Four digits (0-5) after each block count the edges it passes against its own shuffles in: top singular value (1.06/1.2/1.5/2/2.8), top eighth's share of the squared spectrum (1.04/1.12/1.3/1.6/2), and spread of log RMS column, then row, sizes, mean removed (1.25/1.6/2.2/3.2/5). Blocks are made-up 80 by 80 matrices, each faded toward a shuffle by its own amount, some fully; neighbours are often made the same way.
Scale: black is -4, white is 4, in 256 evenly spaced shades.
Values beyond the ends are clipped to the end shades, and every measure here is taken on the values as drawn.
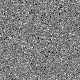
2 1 0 0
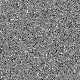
1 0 0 0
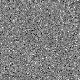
3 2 1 0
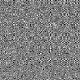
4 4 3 3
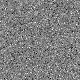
2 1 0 0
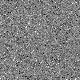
2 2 0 0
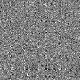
4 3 2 2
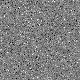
0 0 0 0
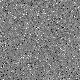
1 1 0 0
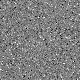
0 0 0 0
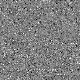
1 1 0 2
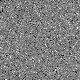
0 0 0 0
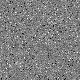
0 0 0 0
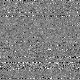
2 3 0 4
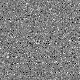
1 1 0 2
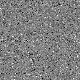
1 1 0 2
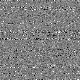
1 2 0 3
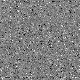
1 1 1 1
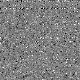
2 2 1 2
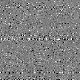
4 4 1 3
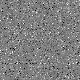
3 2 0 1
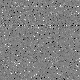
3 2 0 1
